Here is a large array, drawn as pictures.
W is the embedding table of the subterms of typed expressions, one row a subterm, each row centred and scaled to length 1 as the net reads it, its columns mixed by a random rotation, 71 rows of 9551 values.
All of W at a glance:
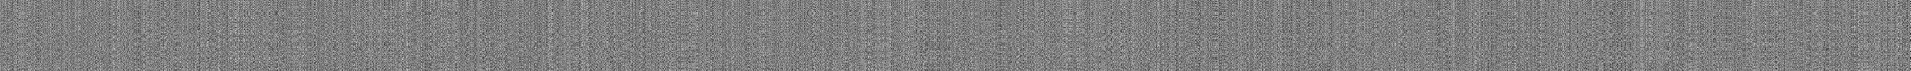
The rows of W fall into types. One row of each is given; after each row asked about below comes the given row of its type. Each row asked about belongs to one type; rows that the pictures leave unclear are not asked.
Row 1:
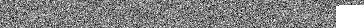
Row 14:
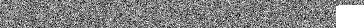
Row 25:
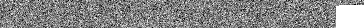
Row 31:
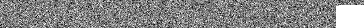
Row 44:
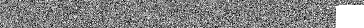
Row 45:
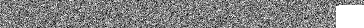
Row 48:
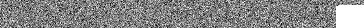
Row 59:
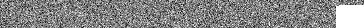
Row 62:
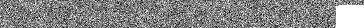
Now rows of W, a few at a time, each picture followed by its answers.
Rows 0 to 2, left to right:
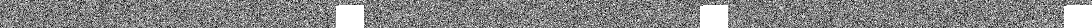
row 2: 44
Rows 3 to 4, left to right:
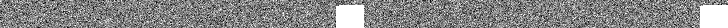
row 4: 45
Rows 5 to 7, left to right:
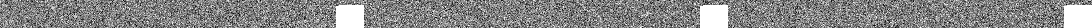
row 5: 44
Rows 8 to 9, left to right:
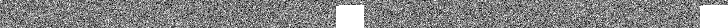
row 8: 1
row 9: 45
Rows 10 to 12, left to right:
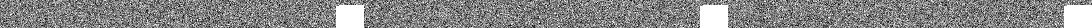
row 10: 59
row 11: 59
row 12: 14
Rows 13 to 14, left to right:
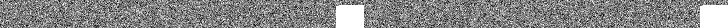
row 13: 14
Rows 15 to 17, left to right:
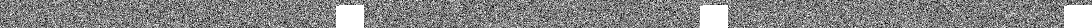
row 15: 59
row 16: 25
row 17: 31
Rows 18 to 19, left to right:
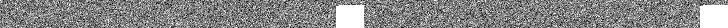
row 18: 1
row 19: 45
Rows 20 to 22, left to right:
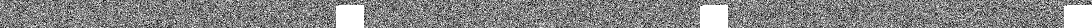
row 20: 31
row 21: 48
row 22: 25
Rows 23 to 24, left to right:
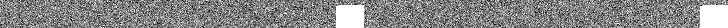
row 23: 31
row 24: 62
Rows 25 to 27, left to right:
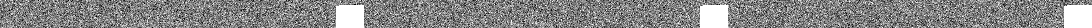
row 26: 59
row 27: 45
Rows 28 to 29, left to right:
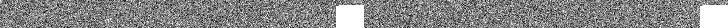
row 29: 59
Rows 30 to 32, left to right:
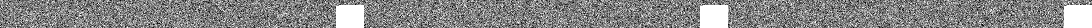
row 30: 31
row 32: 62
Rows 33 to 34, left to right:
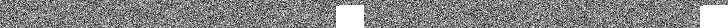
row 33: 1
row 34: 45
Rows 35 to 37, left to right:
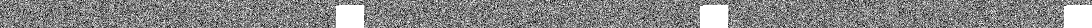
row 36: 48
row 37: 62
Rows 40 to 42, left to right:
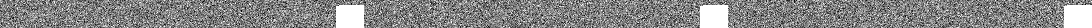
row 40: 1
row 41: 45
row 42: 45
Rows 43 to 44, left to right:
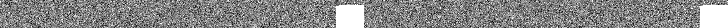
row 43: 44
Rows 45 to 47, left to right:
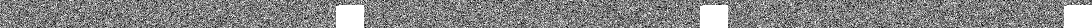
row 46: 31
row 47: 62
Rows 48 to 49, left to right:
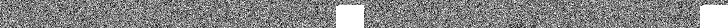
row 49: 48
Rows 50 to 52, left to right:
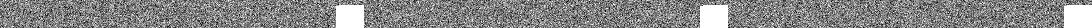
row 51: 1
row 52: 31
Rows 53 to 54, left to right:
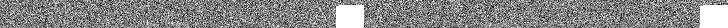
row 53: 59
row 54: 25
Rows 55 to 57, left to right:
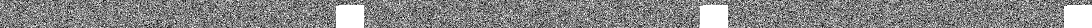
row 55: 31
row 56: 62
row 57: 1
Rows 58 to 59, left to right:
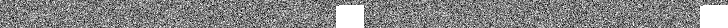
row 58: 1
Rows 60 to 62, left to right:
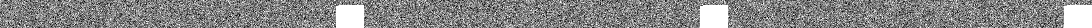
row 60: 14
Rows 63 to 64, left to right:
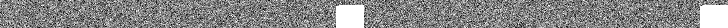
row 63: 14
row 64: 48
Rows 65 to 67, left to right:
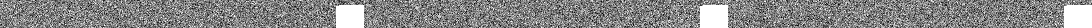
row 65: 31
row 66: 44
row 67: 14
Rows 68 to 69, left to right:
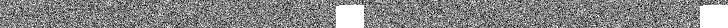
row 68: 62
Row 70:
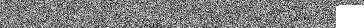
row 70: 44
